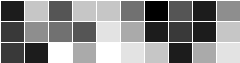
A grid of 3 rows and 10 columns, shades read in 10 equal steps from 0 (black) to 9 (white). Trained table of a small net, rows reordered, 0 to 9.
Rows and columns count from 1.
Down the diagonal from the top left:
1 5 9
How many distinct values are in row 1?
6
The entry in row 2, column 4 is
3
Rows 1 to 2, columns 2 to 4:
7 3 7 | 5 4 3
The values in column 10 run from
5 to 8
